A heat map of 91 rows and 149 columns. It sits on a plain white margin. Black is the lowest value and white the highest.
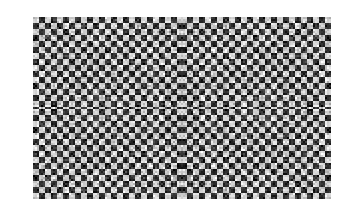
There is no overall slope. Its left and right halves mirror each other, and so do its top and bottom. The field is checkered. No single row or column stands out from its neighbours. The values fall into two levels.
